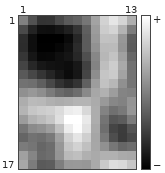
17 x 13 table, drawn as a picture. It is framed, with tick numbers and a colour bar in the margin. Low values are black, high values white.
The ninth with the lowest average is the top left. The field is mottled with small blotches. The bottom middle is the ninth with the highest average. There are no lone odd cells. Neither half mirrors the other.
